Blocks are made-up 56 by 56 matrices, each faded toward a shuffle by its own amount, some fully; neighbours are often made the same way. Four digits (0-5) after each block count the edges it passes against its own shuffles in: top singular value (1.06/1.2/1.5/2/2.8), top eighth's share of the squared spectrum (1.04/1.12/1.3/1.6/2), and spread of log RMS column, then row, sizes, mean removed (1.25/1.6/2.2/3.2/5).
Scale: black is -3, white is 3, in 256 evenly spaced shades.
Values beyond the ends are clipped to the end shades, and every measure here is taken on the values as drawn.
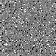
3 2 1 1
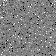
2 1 0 0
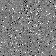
2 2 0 1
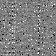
3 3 2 1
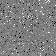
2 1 0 1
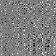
4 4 2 2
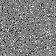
0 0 0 0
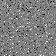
0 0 0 0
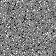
0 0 0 0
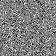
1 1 0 0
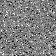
0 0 0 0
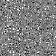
3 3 1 1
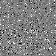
3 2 1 2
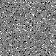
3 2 1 0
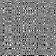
4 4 3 3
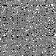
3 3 2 2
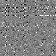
4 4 2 2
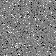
1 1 0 0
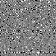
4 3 1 2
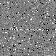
3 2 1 1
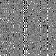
4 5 3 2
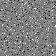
2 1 1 0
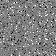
3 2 1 0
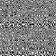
4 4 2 3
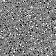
0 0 0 0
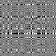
5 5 3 4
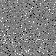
2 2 1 0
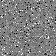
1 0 0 0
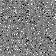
3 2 0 1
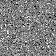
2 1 0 0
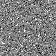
1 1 0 0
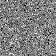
2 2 0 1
